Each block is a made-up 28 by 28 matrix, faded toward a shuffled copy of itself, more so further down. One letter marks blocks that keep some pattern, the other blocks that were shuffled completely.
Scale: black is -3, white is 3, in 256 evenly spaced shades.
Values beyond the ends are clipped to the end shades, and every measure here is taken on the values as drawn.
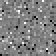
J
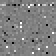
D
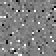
J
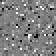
D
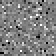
J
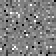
D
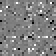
D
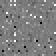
J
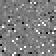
J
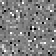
J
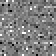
D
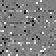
D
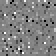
J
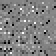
D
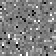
J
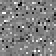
D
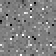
J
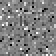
D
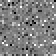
D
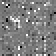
D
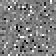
J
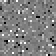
J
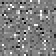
D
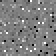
J
